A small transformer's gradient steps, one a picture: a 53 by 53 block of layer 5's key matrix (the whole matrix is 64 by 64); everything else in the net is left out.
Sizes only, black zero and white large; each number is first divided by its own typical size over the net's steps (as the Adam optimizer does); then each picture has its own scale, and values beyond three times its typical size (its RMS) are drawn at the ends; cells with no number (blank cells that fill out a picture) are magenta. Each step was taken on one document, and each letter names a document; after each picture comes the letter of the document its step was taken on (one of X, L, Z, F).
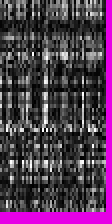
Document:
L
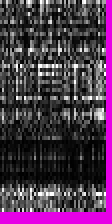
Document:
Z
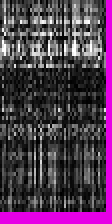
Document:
Z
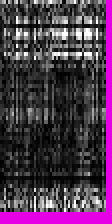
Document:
Z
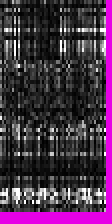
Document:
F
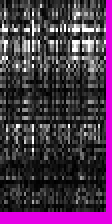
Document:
F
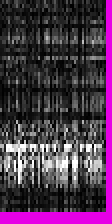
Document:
L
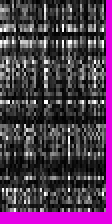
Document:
F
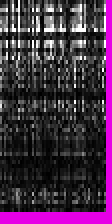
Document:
F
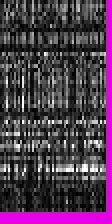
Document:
L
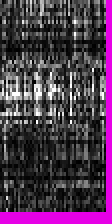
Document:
Z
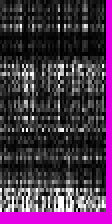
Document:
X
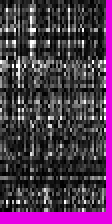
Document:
F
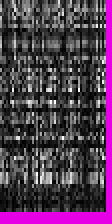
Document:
X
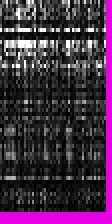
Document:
F
